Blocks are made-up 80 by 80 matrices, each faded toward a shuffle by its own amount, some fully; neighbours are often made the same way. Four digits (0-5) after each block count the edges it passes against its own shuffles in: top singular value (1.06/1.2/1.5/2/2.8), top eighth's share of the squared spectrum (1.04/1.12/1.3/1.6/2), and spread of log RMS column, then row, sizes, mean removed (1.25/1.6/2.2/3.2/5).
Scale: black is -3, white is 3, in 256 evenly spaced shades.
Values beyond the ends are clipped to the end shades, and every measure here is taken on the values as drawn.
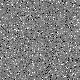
1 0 0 0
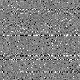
4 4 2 3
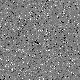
0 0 0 0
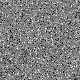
1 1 0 0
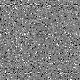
3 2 0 1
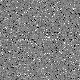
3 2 0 1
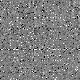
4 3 1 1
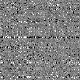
4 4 2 3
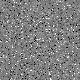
3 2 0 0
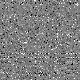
3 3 1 2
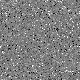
2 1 0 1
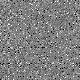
3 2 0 1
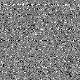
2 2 0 3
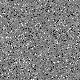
0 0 0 0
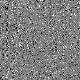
1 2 2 1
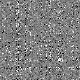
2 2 3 2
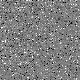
1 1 1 0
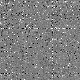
3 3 1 2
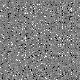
3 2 2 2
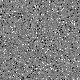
2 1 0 0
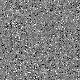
0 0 1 0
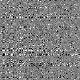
4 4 2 3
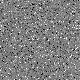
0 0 0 0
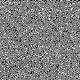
3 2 0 1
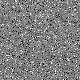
1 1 0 0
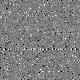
3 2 0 1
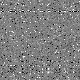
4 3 1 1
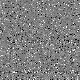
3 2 0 1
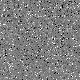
2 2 0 1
